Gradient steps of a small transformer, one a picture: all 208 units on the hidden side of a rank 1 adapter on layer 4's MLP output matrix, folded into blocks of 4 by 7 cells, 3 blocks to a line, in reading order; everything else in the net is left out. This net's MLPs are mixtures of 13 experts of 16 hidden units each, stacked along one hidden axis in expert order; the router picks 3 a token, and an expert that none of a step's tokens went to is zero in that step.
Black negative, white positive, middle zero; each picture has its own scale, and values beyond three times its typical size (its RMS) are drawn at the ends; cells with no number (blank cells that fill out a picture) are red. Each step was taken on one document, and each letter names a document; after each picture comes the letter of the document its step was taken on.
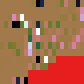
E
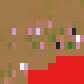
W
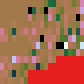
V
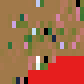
E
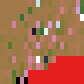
E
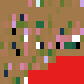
W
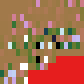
W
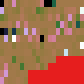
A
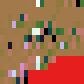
E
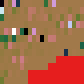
A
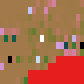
V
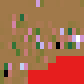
W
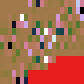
E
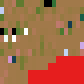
A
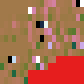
V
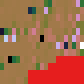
V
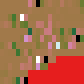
W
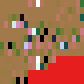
E
